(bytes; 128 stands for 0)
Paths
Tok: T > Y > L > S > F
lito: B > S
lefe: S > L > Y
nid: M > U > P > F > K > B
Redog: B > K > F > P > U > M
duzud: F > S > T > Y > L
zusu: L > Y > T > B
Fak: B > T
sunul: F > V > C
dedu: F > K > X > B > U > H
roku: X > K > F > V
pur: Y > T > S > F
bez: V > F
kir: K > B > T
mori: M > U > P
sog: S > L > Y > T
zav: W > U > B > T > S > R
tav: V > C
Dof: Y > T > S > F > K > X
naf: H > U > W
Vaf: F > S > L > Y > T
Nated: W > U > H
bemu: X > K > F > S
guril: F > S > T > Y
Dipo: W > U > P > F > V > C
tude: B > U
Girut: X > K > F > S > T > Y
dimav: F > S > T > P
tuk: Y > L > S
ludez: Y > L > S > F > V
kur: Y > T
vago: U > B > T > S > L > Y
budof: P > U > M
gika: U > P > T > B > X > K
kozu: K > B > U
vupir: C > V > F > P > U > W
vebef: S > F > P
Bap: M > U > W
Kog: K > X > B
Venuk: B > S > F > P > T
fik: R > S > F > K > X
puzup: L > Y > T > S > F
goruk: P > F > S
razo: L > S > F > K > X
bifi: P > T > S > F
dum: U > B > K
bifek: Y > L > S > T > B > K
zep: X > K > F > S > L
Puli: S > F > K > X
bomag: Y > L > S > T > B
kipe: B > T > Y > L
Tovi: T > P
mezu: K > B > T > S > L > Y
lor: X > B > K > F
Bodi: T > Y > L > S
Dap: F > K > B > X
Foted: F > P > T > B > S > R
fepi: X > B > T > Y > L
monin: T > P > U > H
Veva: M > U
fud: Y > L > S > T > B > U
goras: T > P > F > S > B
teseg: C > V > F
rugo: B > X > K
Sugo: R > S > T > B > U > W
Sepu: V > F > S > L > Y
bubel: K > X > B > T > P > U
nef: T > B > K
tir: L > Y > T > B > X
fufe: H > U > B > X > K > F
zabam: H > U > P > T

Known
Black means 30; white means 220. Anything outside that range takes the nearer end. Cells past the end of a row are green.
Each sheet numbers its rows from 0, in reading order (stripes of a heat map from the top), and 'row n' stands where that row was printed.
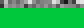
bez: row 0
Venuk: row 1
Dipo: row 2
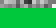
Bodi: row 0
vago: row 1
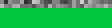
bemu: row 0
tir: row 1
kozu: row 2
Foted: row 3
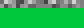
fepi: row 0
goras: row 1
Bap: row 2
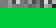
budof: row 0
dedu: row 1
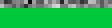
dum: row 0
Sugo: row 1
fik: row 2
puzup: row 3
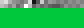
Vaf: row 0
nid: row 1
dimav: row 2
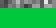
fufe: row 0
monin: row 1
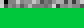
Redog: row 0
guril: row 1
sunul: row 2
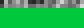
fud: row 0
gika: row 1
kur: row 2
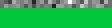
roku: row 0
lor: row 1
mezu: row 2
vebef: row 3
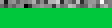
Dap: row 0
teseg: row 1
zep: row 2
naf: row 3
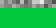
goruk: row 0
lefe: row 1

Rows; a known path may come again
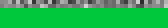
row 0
Veva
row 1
zep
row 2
pur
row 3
nef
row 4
tude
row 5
fud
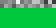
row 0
naf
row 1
Tok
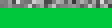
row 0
budof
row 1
kipe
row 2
tav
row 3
Nated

